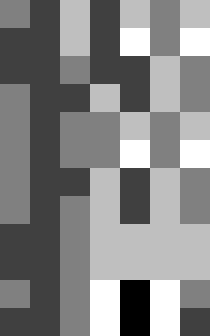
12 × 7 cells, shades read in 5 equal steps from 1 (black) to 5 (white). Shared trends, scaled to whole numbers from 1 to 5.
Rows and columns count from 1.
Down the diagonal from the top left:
3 2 3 4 4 3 3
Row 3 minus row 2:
0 0 -1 0 -3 1 -2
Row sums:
22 23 18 20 22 24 20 21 23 23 22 20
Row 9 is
2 2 3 4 4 4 4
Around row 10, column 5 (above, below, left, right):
4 1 4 4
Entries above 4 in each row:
0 2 0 0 0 2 0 0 0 0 2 2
